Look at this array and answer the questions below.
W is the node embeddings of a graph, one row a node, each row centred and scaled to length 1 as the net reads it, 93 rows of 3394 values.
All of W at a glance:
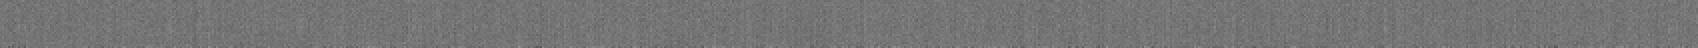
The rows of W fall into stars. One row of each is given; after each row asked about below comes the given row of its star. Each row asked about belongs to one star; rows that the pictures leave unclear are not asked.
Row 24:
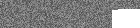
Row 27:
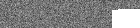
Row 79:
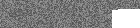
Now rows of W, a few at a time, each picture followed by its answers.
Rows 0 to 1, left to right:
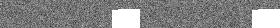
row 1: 79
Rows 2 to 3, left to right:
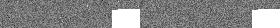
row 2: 27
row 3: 24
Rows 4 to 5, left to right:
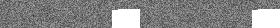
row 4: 27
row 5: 27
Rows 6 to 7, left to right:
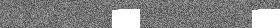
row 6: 24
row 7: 79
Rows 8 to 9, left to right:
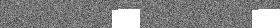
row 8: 27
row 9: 24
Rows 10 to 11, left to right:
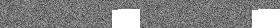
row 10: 27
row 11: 27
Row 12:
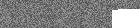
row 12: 24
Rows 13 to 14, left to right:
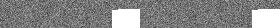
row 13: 27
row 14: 24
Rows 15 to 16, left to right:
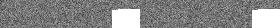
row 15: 27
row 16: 24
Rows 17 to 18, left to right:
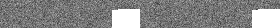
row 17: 27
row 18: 79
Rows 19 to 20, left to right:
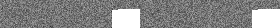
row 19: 79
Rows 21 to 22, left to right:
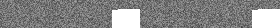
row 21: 24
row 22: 24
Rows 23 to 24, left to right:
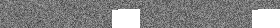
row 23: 79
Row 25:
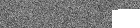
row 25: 27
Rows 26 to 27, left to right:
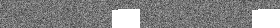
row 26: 79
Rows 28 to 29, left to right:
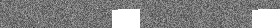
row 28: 27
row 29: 79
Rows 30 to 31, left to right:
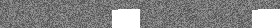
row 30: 24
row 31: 24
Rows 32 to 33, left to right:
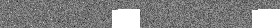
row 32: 27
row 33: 27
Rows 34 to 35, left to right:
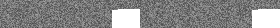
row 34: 79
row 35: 27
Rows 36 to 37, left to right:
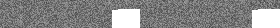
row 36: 24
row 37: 79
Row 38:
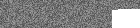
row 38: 24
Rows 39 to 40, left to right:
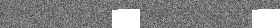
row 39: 24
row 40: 79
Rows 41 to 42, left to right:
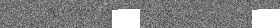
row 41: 24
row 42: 24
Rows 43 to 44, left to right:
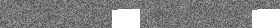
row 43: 24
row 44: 79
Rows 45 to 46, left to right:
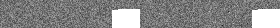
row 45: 27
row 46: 24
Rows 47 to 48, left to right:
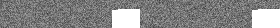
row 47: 27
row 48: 24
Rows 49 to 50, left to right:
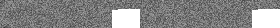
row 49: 79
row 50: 27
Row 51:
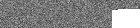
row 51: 79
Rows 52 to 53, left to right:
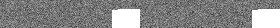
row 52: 79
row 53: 24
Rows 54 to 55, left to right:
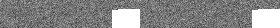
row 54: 79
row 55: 24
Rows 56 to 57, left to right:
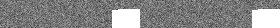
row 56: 79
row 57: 79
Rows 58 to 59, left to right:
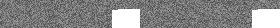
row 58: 24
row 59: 27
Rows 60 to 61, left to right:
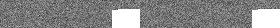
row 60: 27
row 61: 24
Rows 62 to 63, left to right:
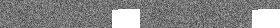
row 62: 79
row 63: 79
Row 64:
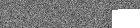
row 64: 24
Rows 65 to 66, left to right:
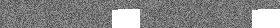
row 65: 24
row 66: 79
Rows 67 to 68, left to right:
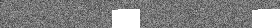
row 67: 27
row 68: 24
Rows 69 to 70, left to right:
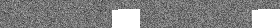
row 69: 27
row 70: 27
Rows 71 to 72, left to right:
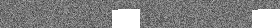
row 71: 27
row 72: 27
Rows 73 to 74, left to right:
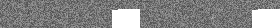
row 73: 24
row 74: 27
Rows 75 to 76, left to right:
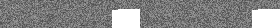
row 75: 24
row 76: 27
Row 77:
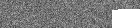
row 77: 24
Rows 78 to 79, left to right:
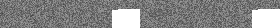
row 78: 24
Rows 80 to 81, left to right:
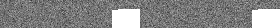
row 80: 27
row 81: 24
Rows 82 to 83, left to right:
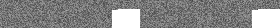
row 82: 27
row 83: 79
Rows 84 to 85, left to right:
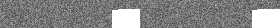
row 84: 79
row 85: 79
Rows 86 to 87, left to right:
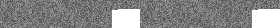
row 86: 27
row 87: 27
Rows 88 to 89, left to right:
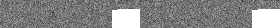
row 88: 24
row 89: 27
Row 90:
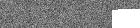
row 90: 24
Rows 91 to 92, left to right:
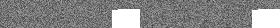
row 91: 27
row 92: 27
